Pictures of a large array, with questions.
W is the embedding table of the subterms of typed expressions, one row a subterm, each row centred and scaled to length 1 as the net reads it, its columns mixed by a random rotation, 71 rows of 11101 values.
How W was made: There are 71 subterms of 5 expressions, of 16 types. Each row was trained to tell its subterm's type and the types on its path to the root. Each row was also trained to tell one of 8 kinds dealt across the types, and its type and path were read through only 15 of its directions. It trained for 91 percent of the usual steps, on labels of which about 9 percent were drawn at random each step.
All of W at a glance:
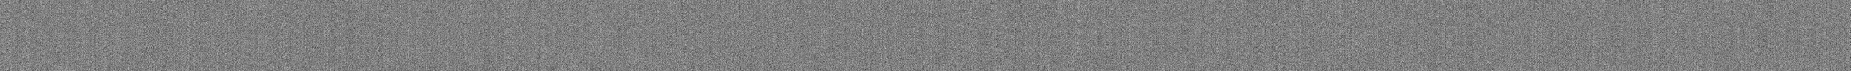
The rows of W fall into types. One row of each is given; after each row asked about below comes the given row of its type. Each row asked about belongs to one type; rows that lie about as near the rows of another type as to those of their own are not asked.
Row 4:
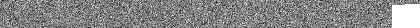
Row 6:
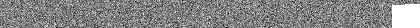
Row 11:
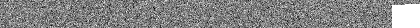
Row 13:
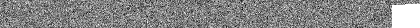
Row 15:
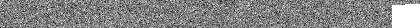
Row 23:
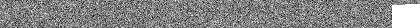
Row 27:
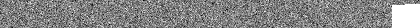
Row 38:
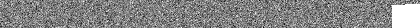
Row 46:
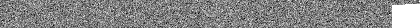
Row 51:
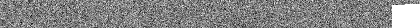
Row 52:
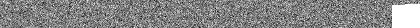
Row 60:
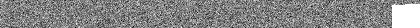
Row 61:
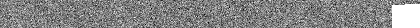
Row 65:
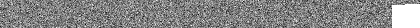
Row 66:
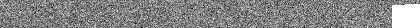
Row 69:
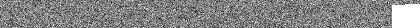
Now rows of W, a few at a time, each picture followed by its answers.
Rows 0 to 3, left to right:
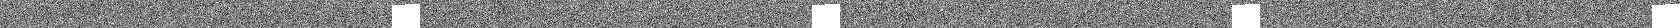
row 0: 61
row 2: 13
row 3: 51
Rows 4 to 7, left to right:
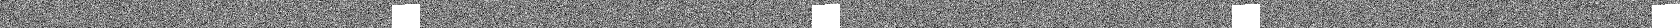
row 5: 15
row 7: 38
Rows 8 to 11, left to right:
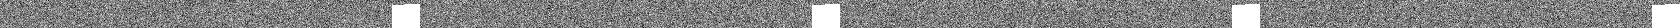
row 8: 6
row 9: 6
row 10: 51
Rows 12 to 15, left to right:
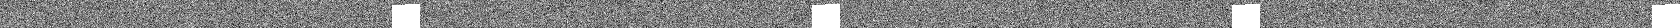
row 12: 11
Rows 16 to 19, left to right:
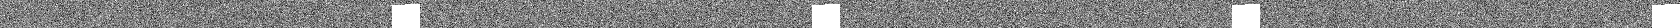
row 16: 61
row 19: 11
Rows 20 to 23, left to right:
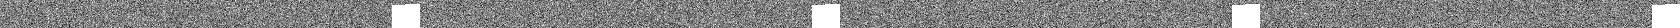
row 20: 13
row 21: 51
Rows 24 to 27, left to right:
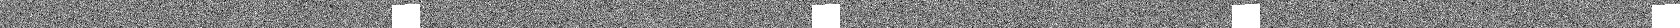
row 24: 65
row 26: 46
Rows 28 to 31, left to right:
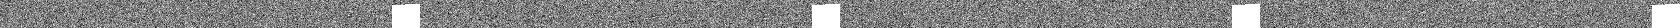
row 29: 60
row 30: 13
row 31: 13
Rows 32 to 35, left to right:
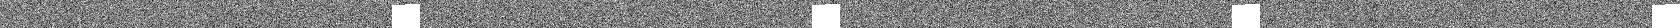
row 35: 69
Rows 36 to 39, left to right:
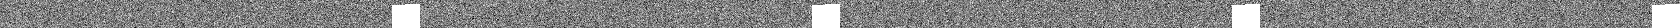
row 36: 38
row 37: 6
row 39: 46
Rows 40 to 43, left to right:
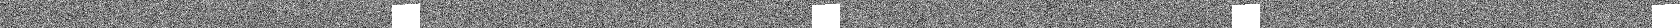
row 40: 51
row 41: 38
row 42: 38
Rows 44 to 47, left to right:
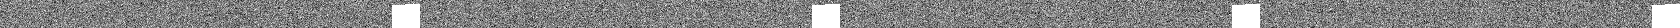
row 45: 69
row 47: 46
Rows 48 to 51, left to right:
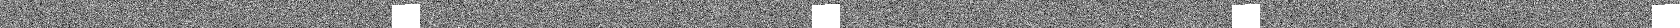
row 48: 13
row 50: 11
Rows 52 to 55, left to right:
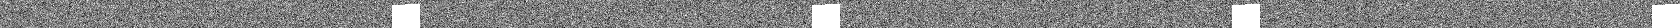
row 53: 66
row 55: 69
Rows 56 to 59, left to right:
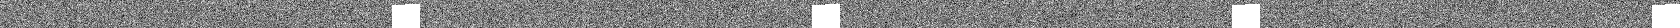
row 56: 51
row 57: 38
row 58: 60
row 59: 27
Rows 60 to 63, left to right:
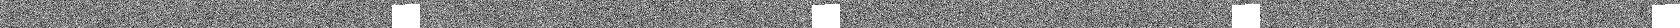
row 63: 60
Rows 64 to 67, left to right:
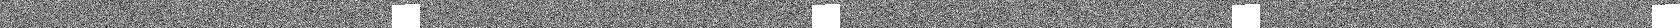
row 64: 4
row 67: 66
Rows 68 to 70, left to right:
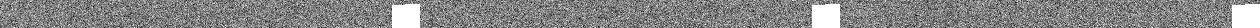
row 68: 69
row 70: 11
